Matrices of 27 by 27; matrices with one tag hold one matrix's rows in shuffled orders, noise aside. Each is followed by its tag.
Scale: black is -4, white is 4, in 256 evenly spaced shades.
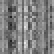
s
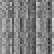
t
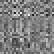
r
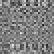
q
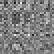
r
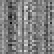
s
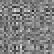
r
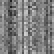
s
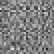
q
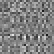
q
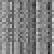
t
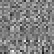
q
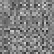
q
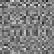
q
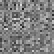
r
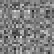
r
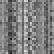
s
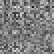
r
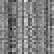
s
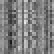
s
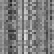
s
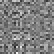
r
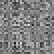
r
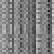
t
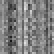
s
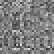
r
